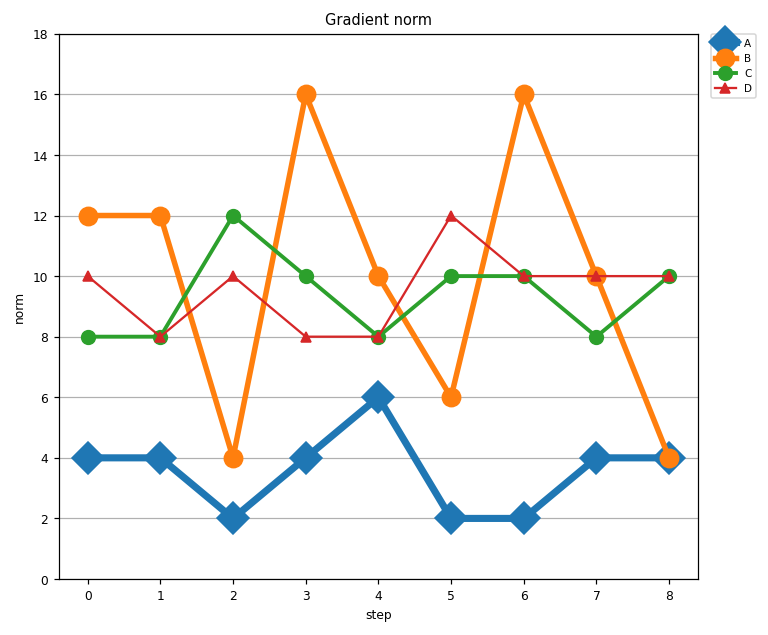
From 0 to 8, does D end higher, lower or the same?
the same
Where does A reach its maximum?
4
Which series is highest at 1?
B
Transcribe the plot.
Title: Gradient norm
x-axis: step, ticks 0 1 2 3 4 5 6 7 8
y-axis: norm, ticks 0 2 4 6 8 10 12 14 16 18
Legend: A, B, C, D
Values:
A: 4 4 2 4 6 2 2 4 4
B: 12 12 4 16 10 6 16 10 4
C: 8 8 12 10 8 10 10 8 10
D: 10 8 10 8 8 12 10 10 10
